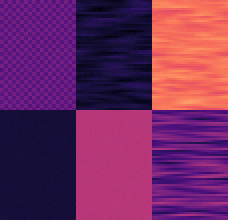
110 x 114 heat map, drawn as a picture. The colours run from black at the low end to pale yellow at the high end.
It is made of 2 by 3 panels. Panel 1,1: low, checkered, faint in contrast. Panel 1,2: very low, streaked across, faint in contrast. Panel 1,3: high, streaked across, faint in contrast. Panel 2,1: very low, flat. Panel 2,2: middling, flat. Panel 2,3: low, streaked across.
